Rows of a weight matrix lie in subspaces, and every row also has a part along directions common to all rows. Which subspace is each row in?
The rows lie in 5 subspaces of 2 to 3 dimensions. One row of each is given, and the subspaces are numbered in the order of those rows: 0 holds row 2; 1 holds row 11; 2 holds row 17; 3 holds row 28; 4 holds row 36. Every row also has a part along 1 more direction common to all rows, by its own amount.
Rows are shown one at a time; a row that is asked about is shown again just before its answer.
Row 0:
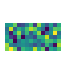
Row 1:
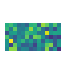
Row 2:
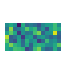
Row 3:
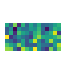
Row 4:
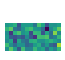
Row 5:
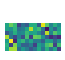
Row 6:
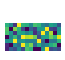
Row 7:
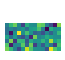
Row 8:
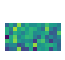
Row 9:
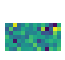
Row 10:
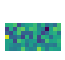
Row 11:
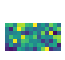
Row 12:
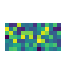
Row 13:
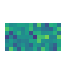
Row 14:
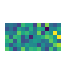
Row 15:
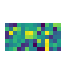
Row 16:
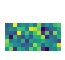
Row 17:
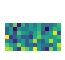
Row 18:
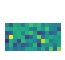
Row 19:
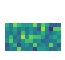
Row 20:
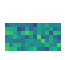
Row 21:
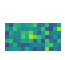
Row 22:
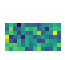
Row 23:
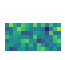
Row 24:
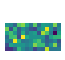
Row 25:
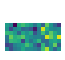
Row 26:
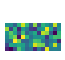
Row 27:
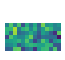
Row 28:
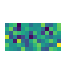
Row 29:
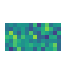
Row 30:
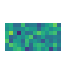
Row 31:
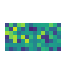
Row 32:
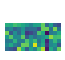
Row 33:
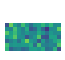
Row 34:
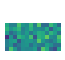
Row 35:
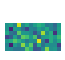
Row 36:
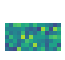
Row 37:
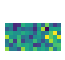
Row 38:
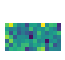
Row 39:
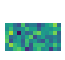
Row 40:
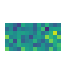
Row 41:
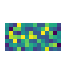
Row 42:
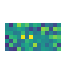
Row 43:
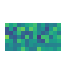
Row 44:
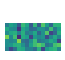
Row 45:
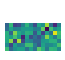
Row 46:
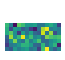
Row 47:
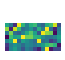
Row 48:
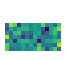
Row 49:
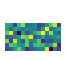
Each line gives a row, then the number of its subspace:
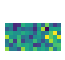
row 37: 2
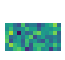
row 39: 0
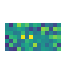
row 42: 4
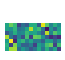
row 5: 4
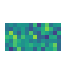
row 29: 3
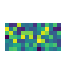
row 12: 1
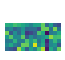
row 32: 4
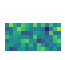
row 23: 1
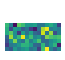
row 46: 2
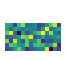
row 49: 0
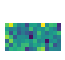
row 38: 4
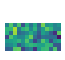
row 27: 2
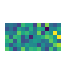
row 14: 2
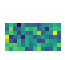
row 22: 0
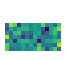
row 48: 1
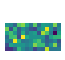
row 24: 3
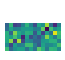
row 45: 2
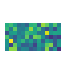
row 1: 4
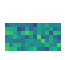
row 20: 1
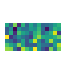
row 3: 2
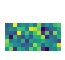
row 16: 2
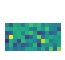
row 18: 0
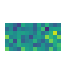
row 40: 2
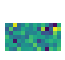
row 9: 4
